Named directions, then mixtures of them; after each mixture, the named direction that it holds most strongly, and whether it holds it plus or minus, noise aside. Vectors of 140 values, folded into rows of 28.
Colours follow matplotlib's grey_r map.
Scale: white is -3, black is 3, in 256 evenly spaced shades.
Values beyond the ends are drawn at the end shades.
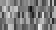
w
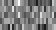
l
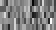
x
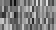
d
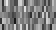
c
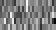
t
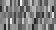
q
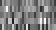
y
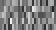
q, plus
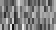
l, plus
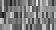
d, plus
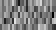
l, minus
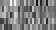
d, minus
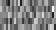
q, minus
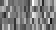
x, minus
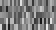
q, plus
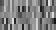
t, plus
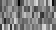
l, minus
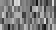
l, plus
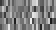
x, minus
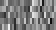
x, minus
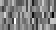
x, plus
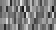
q, plus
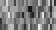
w, plus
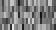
l, minus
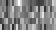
l, plus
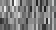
d, minus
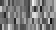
x, minus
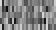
y, minus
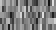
t, minus
